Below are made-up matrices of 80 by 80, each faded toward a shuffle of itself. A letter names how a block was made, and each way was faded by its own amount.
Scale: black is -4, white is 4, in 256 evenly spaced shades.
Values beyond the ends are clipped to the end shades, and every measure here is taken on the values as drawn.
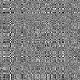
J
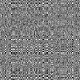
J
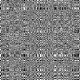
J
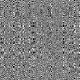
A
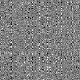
A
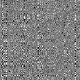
A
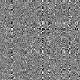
A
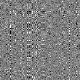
A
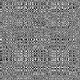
J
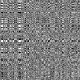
J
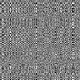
J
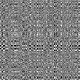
J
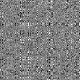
A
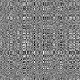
J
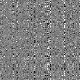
A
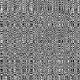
J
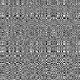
J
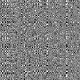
A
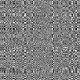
J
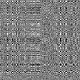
J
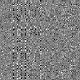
A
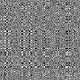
J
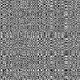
J
